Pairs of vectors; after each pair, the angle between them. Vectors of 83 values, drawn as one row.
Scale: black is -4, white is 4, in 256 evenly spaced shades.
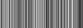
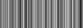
partly aligned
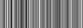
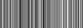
orthogonal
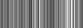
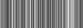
partly aligned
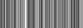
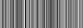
partly opposed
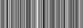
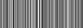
orthogonal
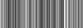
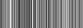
orthogonal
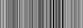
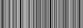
orthogonal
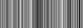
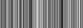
nearly opposite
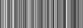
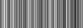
nearly parallel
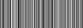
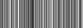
partly opposed
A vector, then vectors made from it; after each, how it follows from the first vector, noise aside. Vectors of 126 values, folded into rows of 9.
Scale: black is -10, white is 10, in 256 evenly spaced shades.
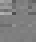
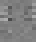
wrapped around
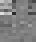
scaled up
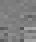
reversed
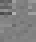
negated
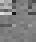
scaled up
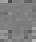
wrapped around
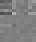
negated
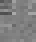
negated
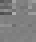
negated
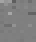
partly zeroed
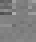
negated
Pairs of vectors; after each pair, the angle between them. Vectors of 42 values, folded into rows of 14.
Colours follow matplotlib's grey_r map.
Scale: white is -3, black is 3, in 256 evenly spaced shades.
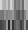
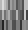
partly aligned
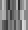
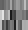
partly aligned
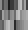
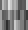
nearly opposite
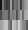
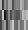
orthogonal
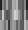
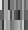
partly opposed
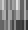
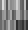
nearly parallel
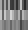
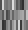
orthogonal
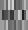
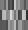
nearly opposite
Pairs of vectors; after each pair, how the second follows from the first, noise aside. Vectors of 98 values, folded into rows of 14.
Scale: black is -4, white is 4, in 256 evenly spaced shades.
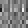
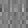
shrunk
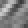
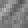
shrunk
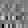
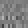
shrunk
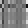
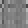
shrunk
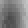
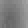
shrunk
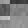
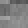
shrunk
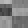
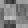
wrapped around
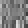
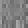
shrunk
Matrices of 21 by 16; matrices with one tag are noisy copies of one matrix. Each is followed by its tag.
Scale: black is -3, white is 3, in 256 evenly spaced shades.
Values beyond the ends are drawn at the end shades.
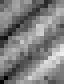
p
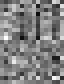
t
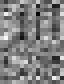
t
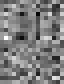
t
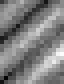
p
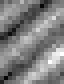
p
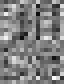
t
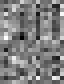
t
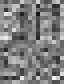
t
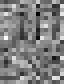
t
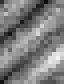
p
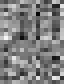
t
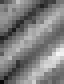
p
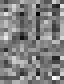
t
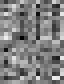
t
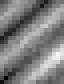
p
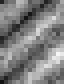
p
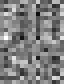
t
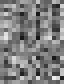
t
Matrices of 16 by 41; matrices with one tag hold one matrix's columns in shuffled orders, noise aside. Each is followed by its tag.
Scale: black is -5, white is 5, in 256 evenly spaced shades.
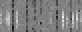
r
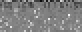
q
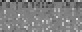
q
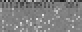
q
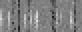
r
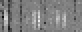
r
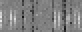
r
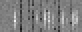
r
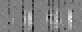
r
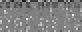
q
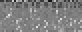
q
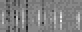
r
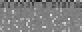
q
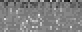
q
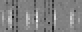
r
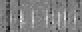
r
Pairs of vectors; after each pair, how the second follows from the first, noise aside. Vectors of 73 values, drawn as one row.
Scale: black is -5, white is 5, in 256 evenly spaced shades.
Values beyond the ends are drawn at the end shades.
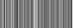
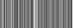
copied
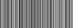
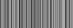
copied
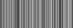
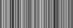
reversed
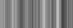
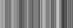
copied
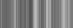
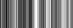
scaled up
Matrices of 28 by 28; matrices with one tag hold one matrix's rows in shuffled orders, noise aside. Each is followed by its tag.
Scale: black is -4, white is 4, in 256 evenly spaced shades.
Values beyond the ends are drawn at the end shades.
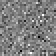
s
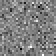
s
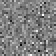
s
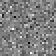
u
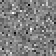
u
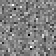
u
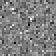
u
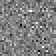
s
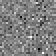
s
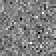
s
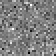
u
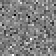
u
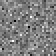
u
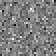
u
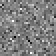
u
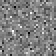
u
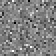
u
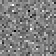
u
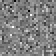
u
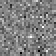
s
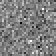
s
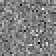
s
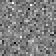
u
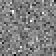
u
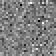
s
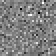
s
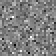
u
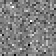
u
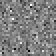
u
